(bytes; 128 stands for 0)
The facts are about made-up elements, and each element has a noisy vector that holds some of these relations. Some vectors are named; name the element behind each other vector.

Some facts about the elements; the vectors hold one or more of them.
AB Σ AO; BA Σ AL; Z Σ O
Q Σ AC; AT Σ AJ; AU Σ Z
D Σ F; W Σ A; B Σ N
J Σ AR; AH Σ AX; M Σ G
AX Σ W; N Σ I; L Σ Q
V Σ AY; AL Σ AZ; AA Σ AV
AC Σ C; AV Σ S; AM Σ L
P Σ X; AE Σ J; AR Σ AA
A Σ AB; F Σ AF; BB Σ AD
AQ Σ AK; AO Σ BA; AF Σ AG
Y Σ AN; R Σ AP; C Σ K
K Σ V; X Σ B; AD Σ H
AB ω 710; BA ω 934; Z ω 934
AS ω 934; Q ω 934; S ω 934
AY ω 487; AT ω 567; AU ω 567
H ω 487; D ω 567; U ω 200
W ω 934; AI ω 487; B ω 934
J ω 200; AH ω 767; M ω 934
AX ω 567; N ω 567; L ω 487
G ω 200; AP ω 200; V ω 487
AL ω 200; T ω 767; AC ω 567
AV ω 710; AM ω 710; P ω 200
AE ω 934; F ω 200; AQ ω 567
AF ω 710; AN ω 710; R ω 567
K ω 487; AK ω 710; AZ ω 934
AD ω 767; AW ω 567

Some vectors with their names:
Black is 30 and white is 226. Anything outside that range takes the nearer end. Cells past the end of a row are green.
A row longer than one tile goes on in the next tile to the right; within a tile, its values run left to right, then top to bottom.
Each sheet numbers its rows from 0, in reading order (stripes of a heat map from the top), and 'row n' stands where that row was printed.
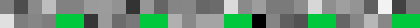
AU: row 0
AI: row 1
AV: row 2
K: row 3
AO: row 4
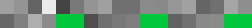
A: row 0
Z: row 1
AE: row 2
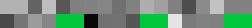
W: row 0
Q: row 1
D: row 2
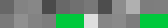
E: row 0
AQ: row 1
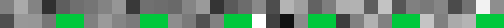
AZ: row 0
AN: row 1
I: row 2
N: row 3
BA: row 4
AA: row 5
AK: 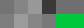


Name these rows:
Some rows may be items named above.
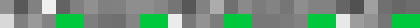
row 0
AX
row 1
AF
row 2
AD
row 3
Y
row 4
AW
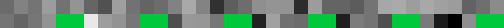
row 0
F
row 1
AW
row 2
AZ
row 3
AY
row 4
C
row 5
B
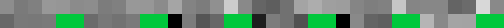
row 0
AM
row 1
AM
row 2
L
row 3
C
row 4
V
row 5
AV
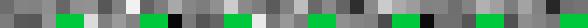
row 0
P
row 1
AX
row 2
L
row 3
AH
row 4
AC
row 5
Q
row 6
AS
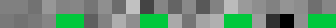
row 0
BB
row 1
AL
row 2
J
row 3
X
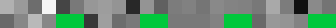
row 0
AB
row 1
H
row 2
Y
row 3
S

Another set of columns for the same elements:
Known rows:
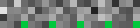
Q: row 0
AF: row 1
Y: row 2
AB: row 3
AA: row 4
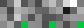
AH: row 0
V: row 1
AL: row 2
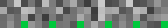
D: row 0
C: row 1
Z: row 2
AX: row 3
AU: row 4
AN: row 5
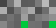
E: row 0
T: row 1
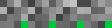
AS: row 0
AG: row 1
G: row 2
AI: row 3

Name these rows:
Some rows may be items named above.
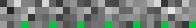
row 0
AO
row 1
AC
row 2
I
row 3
N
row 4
AI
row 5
P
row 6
L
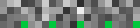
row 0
F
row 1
AH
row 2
J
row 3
AY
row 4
X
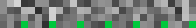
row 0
P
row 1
AE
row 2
AW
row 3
H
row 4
B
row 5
K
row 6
W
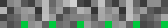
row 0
I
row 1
W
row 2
U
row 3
A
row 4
W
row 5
S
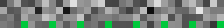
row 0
X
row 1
AB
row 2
BA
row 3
U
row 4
AV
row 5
AZ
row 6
V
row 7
AM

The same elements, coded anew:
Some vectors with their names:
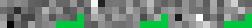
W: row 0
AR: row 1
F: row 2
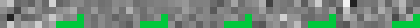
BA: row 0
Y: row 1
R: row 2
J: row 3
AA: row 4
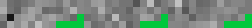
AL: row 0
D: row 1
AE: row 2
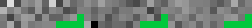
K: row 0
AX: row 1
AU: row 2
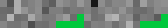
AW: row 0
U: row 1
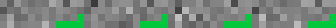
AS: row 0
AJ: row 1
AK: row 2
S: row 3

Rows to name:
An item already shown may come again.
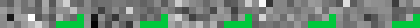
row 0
F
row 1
A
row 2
Q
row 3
AV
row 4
C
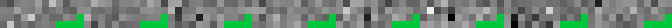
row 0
AY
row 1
AH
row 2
AB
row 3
P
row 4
N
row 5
B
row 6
A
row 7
I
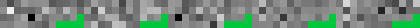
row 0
X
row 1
AF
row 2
AO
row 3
AM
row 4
AC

